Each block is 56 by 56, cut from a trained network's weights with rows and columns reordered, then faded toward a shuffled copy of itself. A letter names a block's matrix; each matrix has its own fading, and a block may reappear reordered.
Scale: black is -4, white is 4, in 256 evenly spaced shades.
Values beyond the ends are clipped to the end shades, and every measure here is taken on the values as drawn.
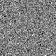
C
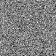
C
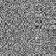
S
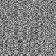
S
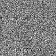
C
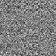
S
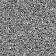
C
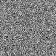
C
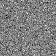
C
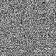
C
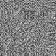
S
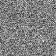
C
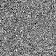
C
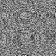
S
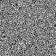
C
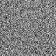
S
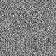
S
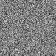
C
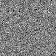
C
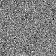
C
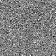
C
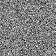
C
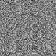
S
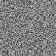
S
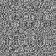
S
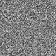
C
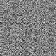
S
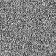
C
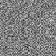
S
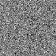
C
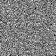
C
